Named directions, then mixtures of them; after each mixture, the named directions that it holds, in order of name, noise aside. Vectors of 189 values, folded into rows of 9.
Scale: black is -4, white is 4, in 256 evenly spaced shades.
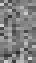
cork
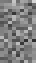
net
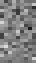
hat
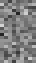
cork, hat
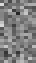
cork, hat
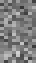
cork, net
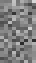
net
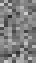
cork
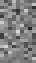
hat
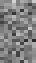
net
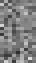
cork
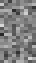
cork, hat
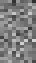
net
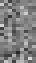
cork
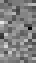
hat, net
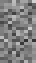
net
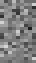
hat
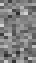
cork, hat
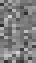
cork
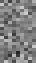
cork, net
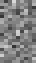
hat, net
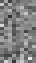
cork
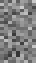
cork, net
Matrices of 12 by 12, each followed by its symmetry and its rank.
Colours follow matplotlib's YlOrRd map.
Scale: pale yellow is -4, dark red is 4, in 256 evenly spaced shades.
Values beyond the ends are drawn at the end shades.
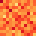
symmetric, full rank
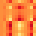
neither, rank one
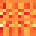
neither, rank two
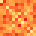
symmetric, full rank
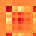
symmetric, rank one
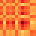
symmetric, rank one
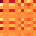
neither, rank one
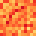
symmetric, full rank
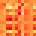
neither, rank two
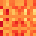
neither, rank two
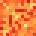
symmetric, full rank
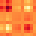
symmetric, rank one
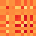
symmetric, rank one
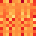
neither, rank two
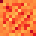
symmetric, full rank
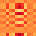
neither, rank one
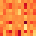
neither, rank two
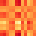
neither, rank one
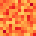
symmetric, full rank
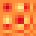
symmetric, rank one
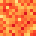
symmetric, full rank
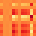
neither, rank one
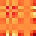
symmetric, rank one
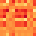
neither, rank two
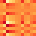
neither, rank one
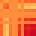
symmetric, rank one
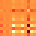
neither, rank one
